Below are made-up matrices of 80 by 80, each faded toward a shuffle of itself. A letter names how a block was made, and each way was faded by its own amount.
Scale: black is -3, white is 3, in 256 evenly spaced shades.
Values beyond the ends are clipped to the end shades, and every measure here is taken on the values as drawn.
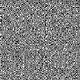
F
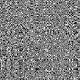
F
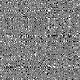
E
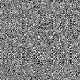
F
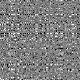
E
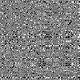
E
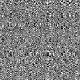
F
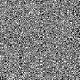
F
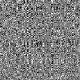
F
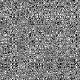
F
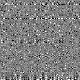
E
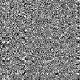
F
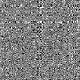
F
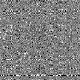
E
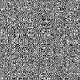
F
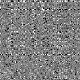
E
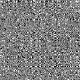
E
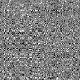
E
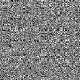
F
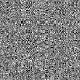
F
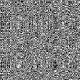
F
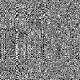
F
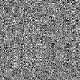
F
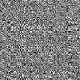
F
